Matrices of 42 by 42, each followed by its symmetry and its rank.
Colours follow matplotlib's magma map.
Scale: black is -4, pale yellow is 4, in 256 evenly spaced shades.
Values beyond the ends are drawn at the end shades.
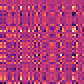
neither, rank two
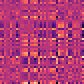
antisymmetric, rank two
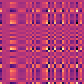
neither, rank one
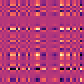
neither, rank one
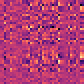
neither, rank three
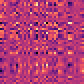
neither, rank three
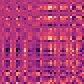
antisymmetric, rank two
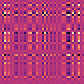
neither, rank one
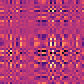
antisymmetric, rank two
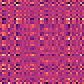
neither, rank two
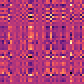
neither, rank two
